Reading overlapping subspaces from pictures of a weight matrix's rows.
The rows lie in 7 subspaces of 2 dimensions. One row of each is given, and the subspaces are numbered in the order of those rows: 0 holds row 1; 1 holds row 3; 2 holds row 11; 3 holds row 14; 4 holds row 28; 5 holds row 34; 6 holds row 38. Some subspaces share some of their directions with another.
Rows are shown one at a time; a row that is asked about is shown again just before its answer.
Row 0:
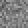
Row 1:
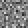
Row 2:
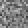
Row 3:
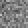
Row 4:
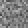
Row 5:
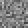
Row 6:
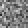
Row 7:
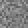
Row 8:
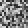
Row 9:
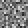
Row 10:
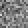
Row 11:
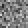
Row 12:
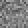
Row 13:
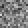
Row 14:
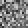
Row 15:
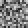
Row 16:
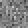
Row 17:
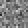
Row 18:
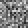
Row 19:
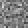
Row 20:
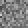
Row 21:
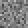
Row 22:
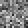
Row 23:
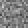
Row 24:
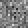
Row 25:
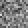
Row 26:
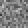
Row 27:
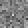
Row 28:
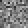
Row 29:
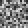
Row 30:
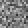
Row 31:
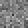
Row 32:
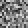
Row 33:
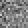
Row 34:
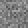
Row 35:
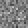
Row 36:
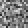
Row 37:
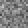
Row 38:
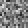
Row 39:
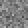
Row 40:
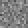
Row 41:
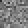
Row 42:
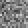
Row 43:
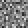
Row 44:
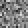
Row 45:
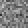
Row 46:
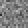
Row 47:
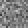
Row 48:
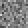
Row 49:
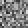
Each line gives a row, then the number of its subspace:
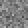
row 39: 1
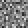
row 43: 0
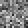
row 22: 1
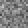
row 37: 0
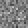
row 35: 6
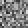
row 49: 3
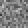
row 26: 4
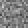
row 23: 3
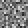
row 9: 0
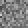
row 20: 3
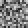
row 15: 4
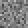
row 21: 2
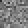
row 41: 4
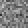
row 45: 1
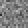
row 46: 6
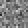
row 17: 6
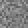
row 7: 6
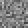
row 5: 3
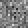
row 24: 5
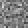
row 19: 3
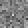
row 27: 1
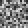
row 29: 4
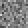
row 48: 2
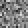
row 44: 6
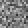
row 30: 6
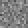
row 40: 2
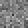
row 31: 1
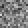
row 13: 0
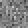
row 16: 5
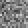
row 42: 1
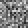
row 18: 5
